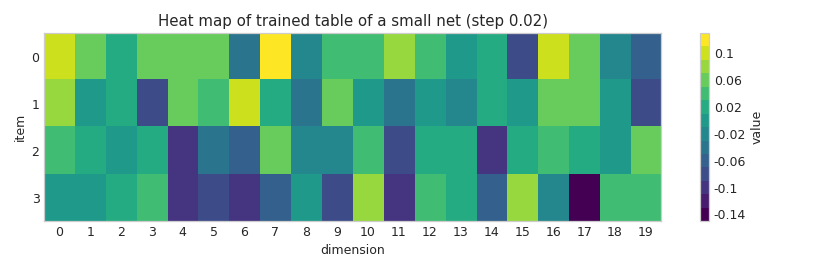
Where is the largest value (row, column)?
0 7
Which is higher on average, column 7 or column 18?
column 7
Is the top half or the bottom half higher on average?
top
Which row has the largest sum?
0
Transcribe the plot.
Title: Heat map of trained table of a small net (step 0.02)
x-axis: dimension, ticks 0 1 2 3 4 5 6 7 8 9 10 11 12 13 14 15 16 17 18 19
y-axis: item, ticks 0 1 2 3 (0 at the top)
Colour bar: value, ticks -0.14 -0.1 -0.06 -0.02 0.02 0.06 0.1
Values, 4 rows of 20:
0.1 0.06 0.02 0.06 0.06 0.06 -0.04 0.12 -0.02 0.04 0.04 0.08 0.04 0 0.02 -0.08 0.1 0.06 -0.02 -0.06
0.08 0 0.02 -0.08 0.06 0.04 0.1 0.02 -0.04 0.06 0 -0.04 0 -0.02 0.02 0 0.06 0.06 0 -0.08
0.04 0.02 0 0.02 -0.1 -0.04 -0.06 0.06 -0.02 -0.02 0.04 -0.08 0.02 0.02 -0.1 0.02 0.04 0.02 0 0.06
0 0 0.02 0.04 -0.1 -0.08 -0.1 -0.06 0 -0.08 0.08 -0.1 0.04 0.02 -0.06 0.08 -0.02 -0.14 0.04 0.04
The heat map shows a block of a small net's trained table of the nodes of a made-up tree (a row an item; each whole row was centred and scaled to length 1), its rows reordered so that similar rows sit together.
